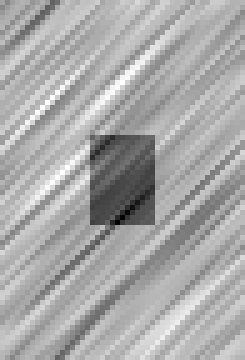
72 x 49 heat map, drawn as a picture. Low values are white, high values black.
Most values sit low, with a long tail of high ones. There is no overall slope. In the centre lies a patch that is higher than the rest. The ninth with the highest average is the centre.
